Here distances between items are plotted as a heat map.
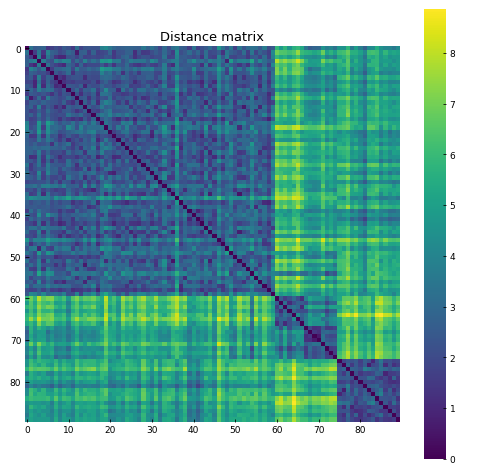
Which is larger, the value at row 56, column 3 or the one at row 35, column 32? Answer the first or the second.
the first
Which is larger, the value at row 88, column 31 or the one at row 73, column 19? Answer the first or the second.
the second
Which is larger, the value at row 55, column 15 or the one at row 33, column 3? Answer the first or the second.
the second
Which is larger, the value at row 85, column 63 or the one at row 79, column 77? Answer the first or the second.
the first
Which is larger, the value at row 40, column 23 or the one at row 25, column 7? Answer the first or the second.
the first
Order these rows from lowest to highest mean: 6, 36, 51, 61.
6, 51, 36, 61
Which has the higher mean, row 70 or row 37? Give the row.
70
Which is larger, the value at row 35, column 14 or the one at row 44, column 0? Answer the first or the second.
the second
